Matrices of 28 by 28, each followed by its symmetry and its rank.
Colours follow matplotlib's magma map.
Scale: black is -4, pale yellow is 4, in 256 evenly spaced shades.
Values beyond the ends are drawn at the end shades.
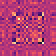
symmetric, rank three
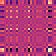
symmetric, rank one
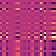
neither, rank one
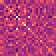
symmetric, rank five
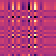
neither, rank one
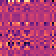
neither, rank two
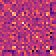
symmetric, rank five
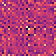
symmetric, rank three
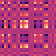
symmetric, rank one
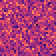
neither, full rank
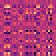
neither, rank two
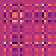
symmetric, rank one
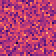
neither, full rank
